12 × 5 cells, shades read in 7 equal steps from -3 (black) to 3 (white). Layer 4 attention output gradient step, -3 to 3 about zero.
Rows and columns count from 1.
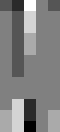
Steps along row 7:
down up same same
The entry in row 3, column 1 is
0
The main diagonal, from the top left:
-1 -1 2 0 0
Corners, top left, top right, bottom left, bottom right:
-1 -1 1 1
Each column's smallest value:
-1 -2 -3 0 -1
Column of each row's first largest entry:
3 3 3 3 3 1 1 1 1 2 2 2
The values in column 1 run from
-1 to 1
